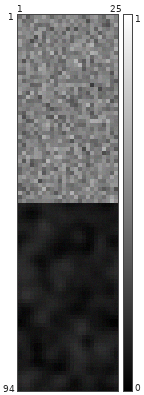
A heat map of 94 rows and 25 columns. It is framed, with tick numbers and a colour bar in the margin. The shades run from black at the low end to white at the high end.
It is made of 2 by 1 panels. Panel 1,1: middling, fine-grained. Panel 2,1: very low, blotchy, faint in contrast.
